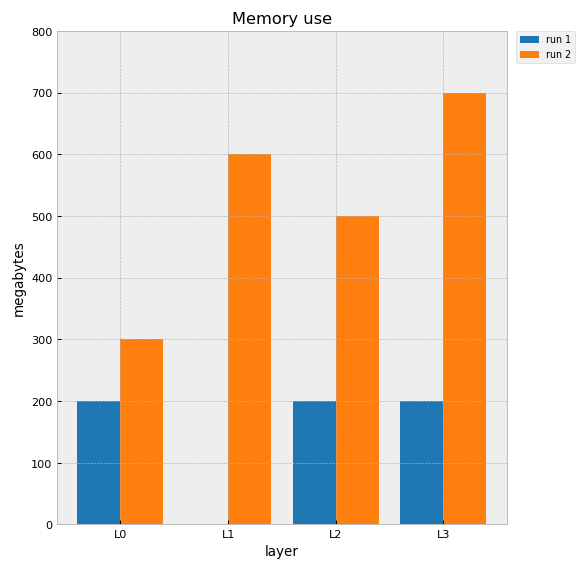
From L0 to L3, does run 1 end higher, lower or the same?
the same
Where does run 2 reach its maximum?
L3
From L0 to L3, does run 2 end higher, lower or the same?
higher
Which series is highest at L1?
run 2
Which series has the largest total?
run 2
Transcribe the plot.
Title: Memory use
x-axis: layer, ticks L0 L1 L2 L3
y-axis: megabytes, ticks 0 100 200 300 400 500 600 700 800
Legend: run 1, run 2
Values:
run 1: 200 0 200 200
run 2: 300 600 500 700
